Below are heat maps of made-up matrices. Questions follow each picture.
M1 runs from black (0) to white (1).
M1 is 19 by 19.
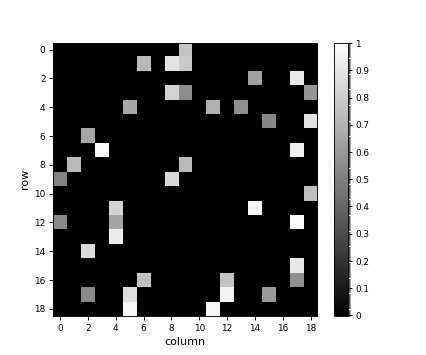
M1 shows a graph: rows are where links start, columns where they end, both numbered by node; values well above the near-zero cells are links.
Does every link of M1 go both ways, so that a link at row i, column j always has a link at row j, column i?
no
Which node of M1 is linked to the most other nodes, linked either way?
node 17
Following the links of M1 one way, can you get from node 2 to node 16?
no
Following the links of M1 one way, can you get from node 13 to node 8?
yes
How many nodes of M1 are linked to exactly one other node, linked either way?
2
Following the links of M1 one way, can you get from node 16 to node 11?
yes
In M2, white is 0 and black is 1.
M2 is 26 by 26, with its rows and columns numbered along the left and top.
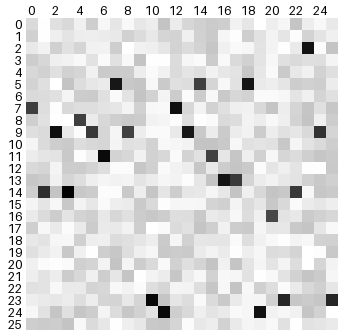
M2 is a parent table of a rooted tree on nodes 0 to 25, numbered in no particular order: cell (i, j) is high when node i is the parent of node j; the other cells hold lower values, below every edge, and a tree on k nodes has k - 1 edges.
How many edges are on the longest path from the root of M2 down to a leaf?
3
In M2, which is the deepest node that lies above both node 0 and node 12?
7
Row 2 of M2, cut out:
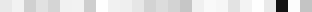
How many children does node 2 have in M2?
1
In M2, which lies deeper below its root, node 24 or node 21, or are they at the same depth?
node 21
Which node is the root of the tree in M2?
9
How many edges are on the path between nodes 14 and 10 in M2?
5
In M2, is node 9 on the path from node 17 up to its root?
yes
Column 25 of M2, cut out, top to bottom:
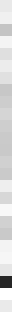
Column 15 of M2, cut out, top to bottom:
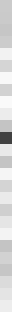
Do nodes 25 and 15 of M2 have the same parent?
no
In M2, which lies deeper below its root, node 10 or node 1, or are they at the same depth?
the same depth
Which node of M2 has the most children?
9
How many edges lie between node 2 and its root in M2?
1
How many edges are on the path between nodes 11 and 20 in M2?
5
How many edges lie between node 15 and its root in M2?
3
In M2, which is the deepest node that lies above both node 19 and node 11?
24
